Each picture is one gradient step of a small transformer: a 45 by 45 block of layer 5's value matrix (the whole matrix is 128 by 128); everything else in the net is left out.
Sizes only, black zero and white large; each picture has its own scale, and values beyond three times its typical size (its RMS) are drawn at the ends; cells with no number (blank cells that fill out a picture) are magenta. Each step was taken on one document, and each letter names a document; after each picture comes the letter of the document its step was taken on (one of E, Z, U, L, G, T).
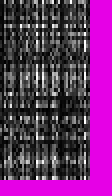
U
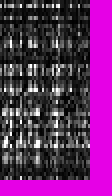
U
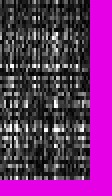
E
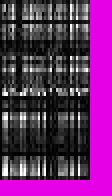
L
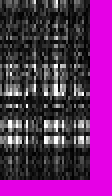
E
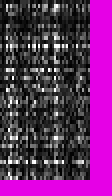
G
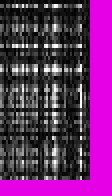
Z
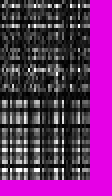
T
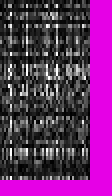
E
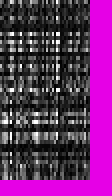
U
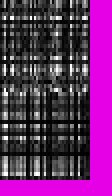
L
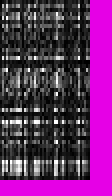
T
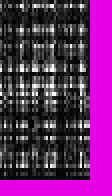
Z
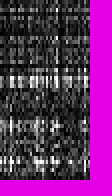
U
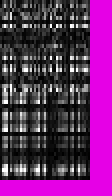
L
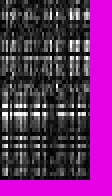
L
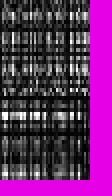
L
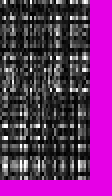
L
